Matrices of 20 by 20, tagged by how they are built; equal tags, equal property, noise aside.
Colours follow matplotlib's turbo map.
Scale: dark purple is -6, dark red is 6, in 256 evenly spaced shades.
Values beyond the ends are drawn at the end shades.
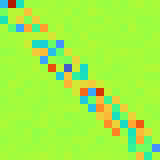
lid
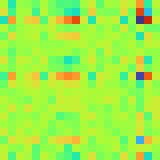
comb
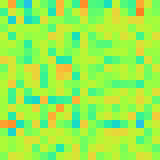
comb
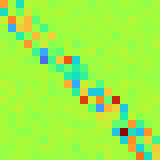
lid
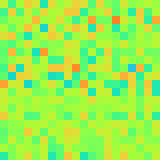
comb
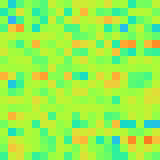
comb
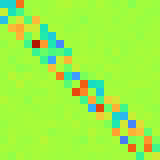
lid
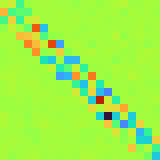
lid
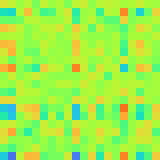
comb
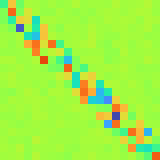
lid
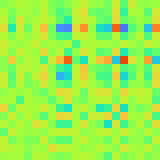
comb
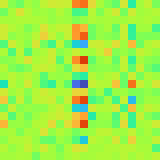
comb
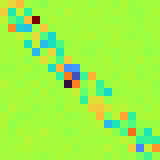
lid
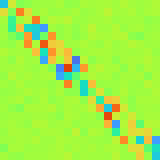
lid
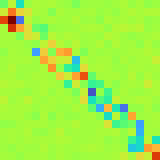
lid
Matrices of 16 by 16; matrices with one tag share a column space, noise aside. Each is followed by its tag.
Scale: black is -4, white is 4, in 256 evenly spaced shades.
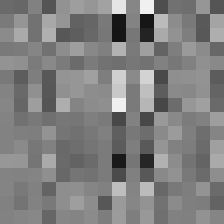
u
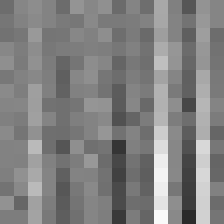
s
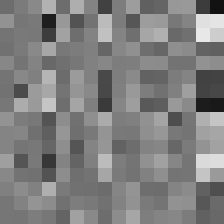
u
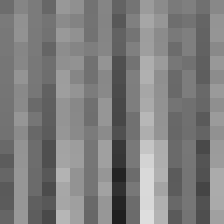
s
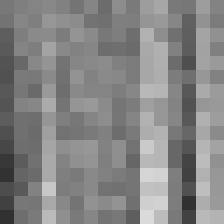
s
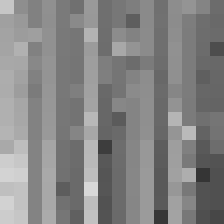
s
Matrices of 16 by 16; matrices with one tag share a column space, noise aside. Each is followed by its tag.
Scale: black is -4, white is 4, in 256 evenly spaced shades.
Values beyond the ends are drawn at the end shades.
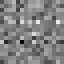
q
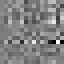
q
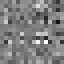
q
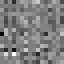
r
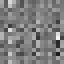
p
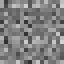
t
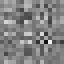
q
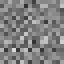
t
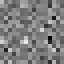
t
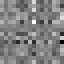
q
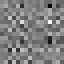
t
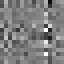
p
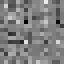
q
